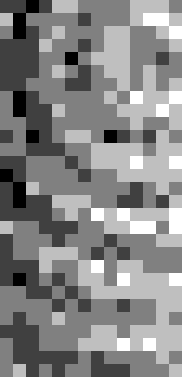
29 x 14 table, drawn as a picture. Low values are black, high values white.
Average level on the scale: 50%. Slope: up to the right. Odd rows or columns: none. Rings: centred on the top right.
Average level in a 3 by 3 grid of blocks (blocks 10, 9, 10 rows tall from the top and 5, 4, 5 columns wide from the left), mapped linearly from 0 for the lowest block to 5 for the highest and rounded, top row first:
0 2 5 | 0 3 5 | 1 3 4
